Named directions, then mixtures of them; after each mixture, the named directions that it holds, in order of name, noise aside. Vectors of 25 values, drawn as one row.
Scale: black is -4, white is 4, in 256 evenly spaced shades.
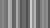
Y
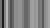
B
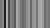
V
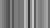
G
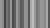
G, V, Y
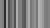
V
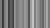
B, G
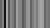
V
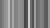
G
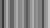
B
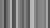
G, V, Y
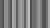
B, G, Y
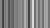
B, G
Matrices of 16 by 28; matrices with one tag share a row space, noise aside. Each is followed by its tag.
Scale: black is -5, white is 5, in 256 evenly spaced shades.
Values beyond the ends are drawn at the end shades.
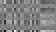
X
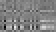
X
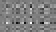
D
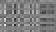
X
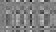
D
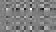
D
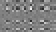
D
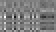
X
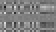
X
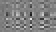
D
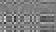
X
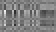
X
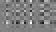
D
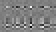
D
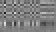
X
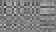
X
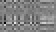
X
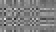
X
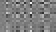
D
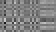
X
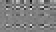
D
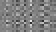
D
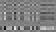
X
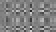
D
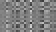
D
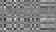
X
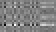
X
